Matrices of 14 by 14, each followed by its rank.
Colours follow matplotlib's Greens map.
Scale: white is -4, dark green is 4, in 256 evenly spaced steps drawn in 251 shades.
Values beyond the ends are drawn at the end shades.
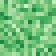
full rank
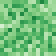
full rank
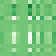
one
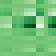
one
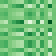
one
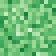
full rank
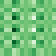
one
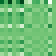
one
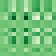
one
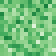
full rank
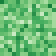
full rank
